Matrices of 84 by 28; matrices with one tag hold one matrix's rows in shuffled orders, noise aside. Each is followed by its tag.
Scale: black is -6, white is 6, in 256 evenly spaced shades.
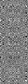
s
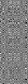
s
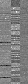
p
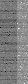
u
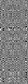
s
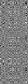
s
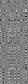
s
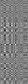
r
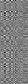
r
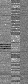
p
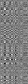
r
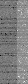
u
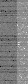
u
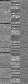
p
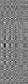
r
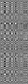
r
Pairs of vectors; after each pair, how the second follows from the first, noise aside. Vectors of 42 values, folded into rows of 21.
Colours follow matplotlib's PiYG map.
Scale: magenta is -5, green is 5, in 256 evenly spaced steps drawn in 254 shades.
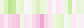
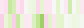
sign-scrambled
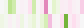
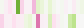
reversed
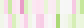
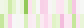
reversed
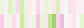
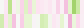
shuffled
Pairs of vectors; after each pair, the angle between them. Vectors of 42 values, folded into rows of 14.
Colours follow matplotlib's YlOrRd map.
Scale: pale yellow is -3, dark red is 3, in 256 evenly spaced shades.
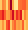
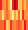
nearly opposite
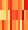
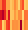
nearly opposite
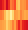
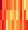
partly aligned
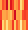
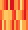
nearly parallel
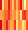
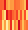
orthogonal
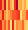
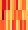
partly aligned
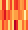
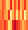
partly aligned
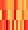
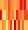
nearly opposite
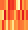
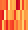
nearly opposite
